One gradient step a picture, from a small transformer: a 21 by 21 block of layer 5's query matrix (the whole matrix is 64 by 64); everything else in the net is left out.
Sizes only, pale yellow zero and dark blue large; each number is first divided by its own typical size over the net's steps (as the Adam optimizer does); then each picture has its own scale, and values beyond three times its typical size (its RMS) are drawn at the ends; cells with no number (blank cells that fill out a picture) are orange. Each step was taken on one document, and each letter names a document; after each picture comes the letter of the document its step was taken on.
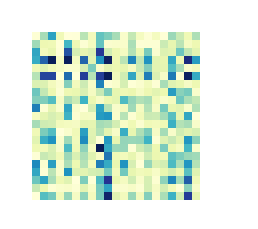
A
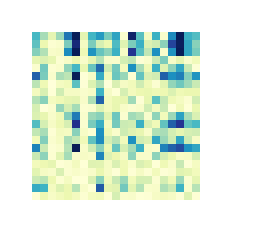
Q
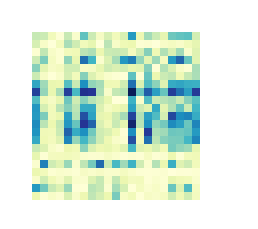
A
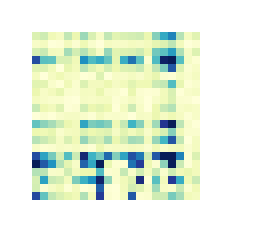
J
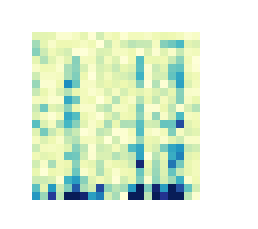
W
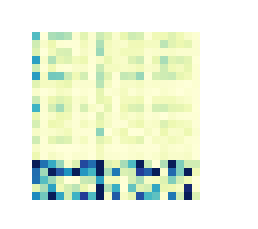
J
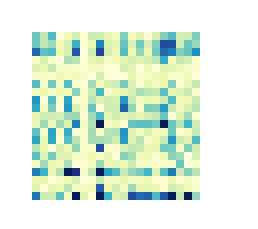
Q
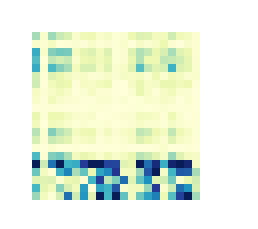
J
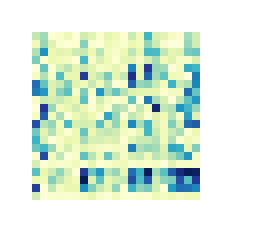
A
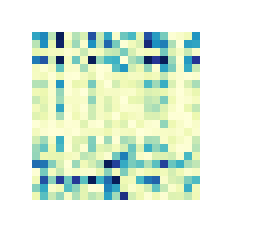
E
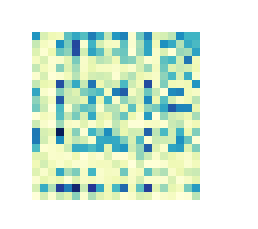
E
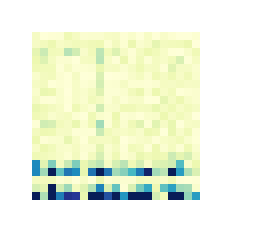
Q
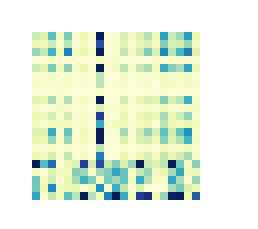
J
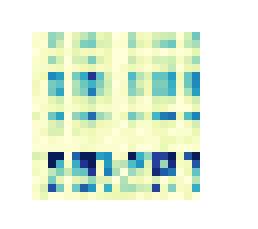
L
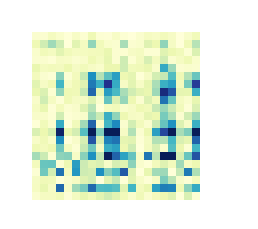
L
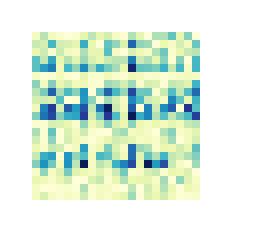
A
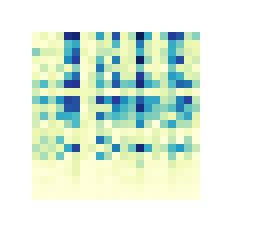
W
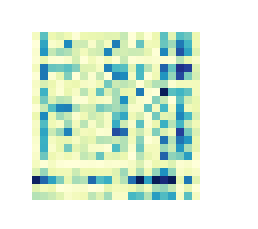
W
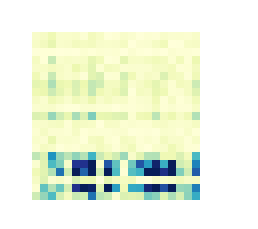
L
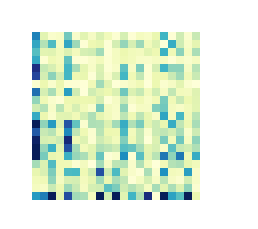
Q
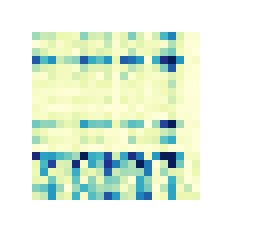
J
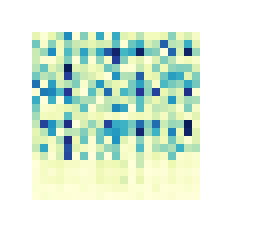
W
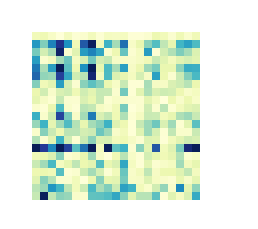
E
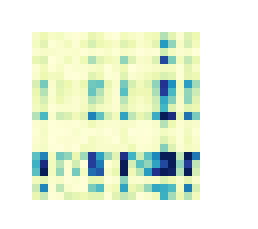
L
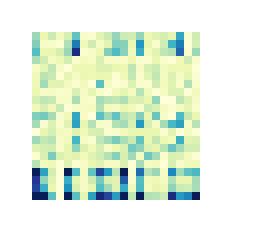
Q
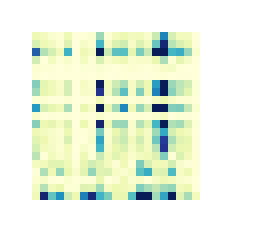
J
